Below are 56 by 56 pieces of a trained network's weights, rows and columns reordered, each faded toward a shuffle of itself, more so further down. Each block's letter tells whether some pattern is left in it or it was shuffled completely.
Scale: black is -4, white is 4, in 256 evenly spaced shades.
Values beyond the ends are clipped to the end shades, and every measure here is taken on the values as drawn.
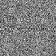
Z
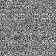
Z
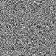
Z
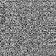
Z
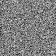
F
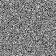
Z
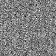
Z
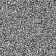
F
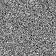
F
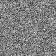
F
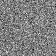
F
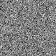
F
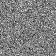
F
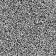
F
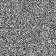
F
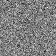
F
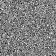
F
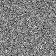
F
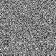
Z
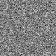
Z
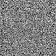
Z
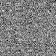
Z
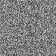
Z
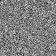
F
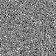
Z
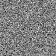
Z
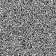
F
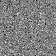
F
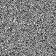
F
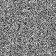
Z
